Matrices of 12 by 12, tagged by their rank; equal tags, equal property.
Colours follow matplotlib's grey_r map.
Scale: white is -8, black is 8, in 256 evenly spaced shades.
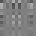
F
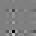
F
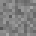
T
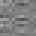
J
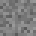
T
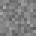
T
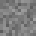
T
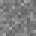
T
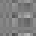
F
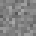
T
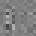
J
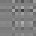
F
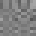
J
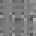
J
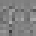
J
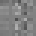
J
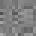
J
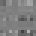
J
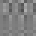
F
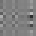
F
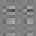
F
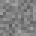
T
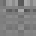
F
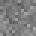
T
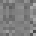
J
